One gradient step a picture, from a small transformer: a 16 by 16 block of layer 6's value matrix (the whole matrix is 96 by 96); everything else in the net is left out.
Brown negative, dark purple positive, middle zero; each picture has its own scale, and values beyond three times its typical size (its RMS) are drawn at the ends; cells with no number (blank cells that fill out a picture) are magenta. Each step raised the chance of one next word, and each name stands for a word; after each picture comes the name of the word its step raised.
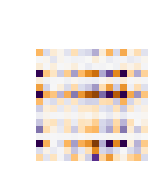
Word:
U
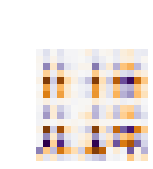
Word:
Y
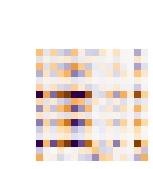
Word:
U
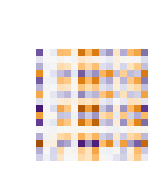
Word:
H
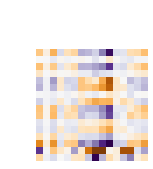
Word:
Y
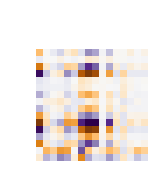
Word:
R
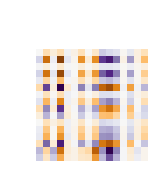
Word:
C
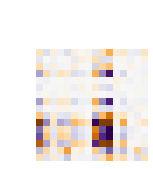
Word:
R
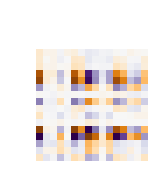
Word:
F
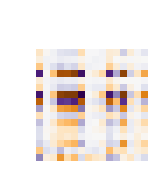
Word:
U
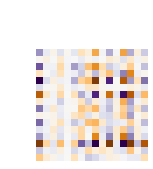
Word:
H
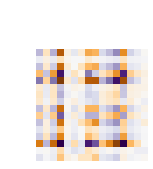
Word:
H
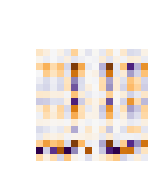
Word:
Y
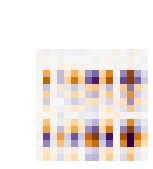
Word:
F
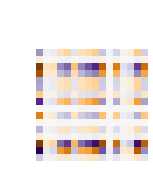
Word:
Y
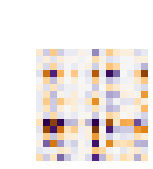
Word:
R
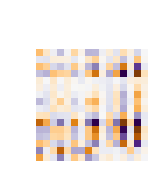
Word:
R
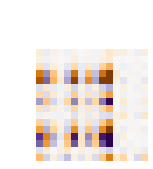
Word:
F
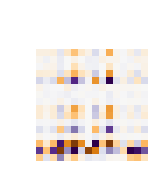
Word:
Y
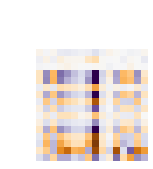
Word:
F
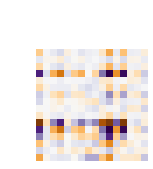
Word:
R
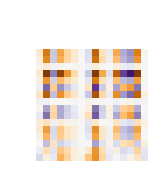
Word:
C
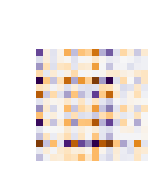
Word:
H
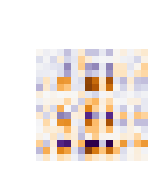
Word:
Y
